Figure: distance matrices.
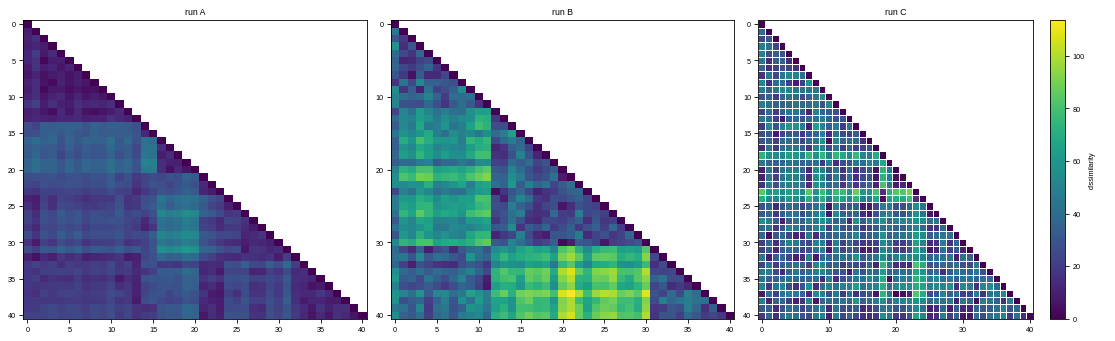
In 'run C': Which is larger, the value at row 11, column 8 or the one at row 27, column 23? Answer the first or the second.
the second
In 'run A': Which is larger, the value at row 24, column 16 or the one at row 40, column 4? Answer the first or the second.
the first
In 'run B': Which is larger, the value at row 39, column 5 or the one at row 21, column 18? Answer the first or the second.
the first
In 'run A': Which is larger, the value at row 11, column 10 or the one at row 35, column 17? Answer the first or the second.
the second
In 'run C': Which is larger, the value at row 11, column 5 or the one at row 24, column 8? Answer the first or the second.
the second
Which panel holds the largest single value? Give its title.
run B
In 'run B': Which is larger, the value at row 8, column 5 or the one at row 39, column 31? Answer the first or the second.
the first
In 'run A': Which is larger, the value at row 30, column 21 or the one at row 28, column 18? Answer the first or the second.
the second
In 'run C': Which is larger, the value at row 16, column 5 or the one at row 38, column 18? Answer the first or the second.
the second
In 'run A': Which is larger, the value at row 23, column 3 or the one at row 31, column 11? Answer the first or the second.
the second
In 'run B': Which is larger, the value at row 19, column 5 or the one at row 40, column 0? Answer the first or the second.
the second
